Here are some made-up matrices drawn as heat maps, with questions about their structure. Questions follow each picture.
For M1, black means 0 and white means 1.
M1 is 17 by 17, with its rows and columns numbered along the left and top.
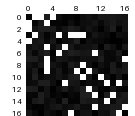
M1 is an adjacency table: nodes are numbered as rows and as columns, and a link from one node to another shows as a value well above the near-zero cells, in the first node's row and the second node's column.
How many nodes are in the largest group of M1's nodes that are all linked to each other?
3
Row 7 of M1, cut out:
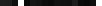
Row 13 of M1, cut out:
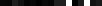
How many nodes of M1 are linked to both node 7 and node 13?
0
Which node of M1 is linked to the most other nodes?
node 3
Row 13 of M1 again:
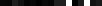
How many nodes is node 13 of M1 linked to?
2
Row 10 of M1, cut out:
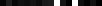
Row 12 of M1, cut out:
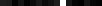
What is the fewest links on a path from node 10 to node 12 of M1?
1
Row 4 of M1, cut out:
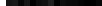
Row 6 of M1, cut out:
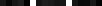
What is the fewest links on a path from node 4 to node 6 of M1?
5
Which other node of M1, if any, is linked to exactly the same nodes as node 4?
node 2
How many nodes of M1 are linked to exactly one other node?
4
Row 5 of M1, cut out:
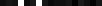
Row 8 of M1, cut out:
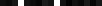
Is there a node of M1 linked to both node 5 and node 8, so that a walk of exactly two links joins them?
yes
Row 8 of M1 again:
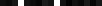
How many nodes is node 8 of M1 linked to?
2
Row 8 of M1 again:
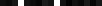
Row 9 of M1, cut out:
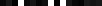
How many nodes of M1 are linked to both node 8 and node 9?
1
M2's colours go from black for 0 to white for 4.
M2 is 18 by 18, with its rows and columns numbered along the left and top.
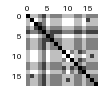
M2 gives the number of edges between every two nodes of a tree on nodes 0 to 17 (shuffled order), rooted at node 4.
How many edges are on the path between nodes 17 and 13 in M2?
2
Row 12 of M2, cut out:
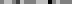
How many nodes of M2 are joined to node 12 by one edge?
1
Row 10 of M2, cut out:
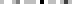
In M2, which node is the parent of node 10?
16
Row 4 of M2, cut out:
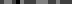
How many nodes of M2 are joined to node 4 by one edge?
10
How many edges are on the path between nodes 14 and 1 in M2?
4
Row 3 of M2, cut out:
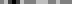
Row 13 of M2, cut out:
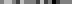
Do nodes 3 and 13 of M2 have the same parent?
yes
